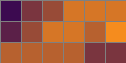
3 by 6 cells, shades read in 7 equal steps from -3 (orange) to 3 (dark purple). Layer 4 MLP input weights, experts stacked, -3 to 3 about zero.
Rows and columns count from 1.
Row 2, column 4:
-2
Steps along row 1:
down down down same same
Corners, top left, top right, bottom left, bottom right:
3 -2 -1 1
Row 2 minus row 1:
-1 -1 -2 0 1 -1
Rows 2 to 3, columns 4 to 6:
-2 -1 -3 / -1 1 1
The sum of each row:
-2 -6 -2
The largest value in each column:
3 1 0 -1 1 1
